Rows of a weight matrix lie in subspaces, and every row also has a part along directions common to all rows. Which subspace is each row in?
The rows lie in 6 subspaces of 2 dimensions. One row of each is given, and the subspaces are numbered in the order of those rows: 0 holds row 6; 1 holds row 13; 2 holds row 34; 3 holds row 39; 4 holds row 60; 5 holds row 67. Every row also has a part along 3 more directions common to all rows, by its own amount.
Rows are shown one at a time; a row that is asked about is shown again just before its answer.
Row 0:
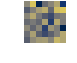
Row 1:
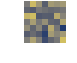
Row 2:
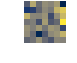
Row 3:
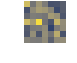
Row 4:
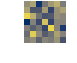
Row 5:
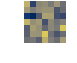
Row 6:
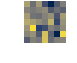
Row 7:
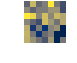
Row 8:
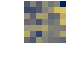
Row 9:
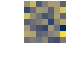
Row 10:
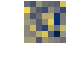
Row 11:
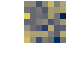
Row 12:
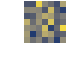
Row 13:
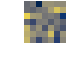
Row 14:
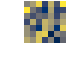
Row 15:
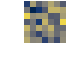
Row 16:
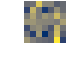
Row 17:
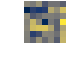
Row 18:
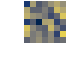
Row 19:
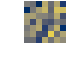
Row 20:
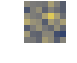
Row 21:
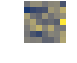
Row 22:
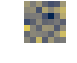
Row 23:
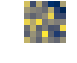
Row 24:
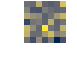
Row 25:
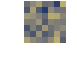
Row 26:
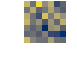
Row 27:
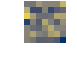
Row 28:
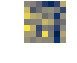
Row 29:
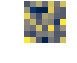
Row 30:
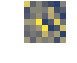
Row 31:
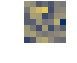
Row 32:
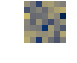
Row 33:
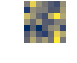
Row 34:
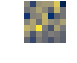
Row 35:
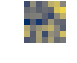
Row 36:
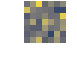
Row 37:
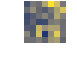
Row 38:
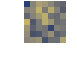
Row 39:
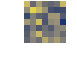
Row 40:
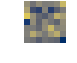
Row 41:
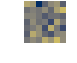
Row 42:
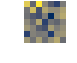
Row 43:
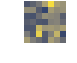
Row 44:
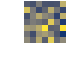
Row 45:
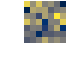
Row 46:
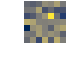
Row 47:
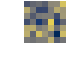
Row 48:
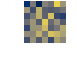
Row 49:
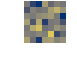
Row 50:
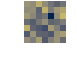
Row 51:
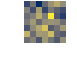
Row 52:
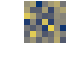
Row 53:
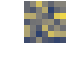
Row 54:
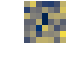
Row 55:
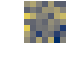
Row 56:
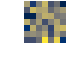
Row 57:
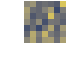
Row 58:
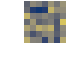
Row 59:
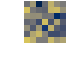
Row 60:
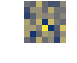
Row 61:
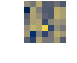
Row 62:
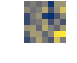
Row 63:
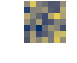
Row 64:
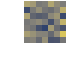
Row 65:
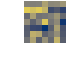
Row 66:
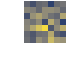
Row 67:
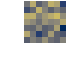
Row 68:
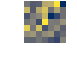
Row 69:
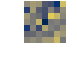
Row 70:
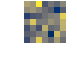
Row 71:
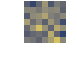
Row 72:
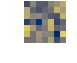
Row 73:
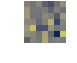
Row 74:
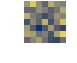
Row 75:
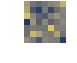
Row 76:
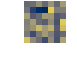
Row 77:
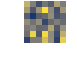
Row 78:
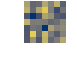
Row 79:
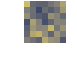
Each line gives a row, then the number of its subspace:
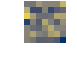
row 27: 4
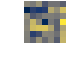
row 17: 3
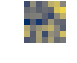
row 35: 0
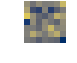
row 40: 4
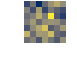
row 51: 5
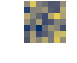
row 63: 2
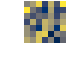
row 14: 1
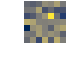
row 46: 5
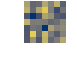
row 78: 2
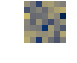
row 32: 1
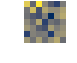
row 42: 5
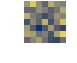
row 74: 1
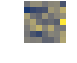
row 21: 3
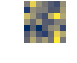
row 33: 2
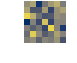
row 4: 4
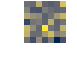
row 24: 4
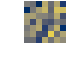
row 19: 1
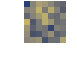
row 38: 4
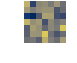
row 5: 2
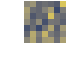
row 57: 2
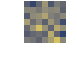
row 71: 1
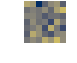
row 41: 4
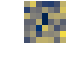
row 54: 2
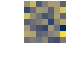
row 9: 1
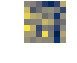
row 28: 0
